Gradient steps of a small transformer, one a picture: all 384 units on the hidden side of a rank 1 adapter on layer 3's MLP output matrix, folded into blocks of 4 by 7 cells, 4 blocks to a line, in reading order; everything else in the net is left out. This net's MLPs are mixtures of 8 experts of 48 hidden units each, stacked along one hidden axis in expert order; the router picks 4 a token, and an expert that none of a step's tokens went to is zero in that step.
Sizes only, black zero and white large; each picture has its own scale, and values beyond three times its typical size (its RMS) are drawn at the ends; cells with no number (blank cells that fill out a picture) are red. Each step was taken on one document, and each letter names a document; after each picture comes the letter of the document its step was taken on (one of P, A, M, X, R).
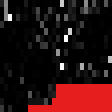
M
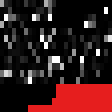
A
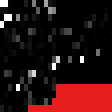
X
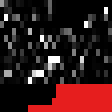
A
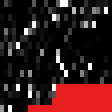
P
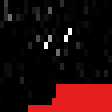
M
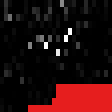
M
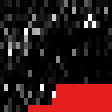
P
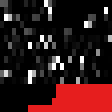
A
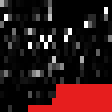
A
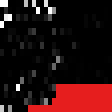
X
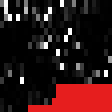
M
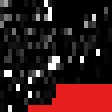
A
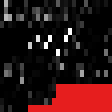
M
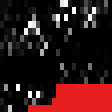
P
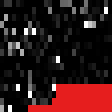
P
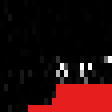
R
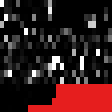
A
